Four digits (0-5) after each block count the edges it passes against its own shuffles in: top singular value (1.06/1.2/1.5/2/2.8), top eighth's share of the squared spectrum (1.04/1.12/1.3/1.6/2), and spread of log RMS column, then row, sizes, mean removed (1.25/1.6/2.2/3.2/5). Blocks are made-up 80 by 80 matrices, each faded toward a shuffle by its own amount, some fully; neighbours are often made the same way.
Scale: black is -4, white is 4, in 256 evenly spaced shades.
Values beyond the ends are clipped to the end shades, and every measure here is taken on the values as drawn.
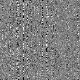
2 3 3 0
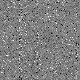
2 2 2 0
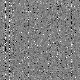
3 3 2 0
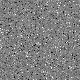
0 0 0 0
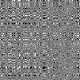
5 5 3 3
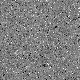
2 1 0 0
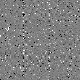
4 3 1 1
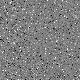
2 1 0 0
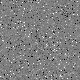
1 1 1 0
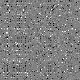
4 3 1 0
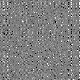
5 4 2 2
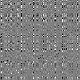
5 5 3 3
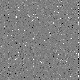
4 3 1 0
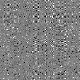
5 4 3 2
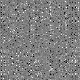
4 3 2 2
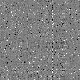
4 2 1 0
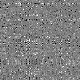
4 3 2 2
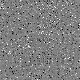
3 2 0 0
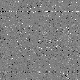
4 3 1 1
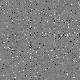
3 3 1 1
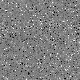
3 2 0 0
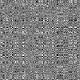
5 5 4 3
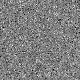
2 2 0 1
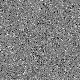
0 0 0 0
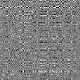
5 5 2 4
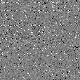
3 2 0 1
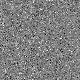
1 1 0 0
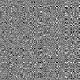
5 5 3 3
